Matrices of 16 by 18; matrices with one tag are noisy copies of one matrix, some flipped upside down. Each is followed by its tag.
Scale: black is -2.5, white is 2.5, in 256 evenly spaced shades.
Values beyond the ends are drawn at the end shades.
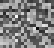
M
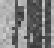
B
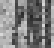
B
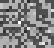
M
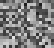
M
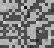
M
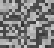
M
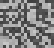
M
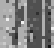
B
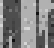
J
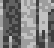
J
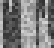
J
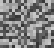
M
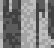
J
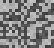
M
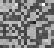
M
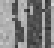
B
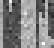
J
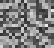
M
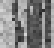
B
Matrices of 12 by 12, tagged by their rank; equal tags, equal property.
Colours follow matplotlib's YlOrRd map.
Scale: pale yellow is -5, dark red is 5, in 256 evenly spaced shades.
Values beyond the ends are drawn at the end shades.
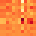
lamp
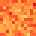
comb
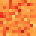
comb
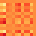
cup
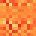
lamp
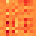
lamp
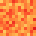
comb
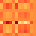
cup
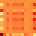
cup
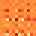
lamp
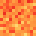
comb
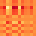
cup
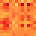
lamp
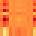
cup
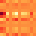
cup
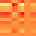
cup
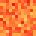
comb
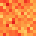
comb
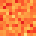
comb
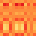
cup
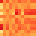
lamp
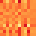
lamp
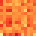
lamp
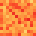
comb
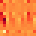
lamp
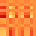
cup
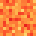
comb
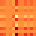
cup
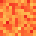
comb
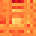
lamp
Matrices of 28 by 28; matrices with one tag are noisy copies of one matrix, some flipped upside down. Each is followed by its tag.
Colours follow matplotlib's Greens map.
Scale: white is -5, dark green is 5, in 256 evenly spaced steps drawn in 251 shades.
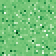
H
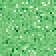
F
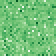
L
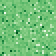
H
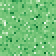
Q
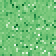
F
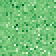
F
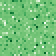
Q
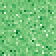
H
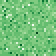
L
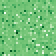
H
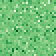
F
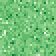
Q
